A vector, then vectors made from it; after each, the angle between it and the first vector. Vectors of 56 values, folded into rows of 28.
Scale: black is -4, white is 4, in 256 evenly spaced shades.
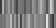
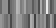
partly opposed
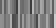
partly aligned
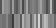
partly aligned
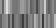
orthogonal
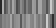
nearly parallel
